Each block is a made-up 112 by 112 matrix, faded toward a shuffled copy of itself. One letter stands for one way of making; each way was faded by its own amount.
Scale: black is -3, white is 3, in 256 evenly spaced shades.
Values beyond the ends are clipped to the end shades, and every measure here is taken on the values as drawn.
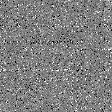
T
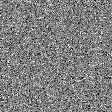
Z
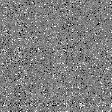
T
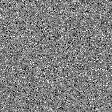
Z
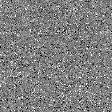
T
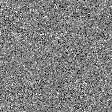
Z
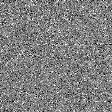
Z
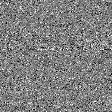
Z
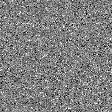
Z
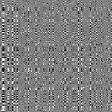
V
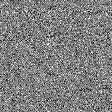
Z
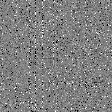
T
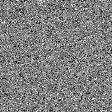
Z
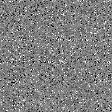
T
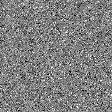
Z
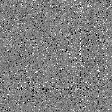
T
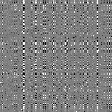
V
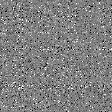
T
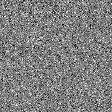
Z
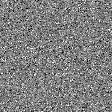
Z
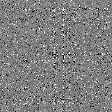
T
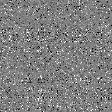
T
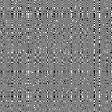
V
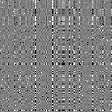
V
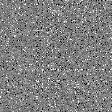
T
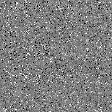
T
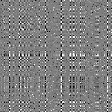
V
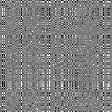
V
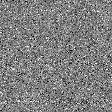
Z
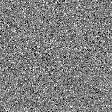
Z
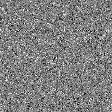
Z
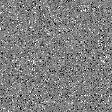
T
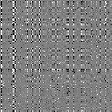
V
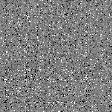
T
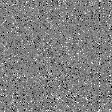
T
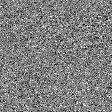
Z
